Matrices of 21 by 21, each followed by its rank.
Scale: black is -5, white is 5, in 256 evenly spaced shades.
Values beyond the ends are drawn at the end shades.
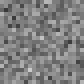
full rank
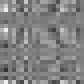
two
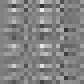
two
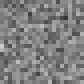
full rank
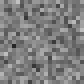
full rank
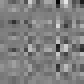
two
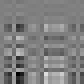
one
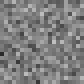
full rank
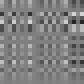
one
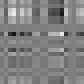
one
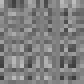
two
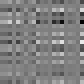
one
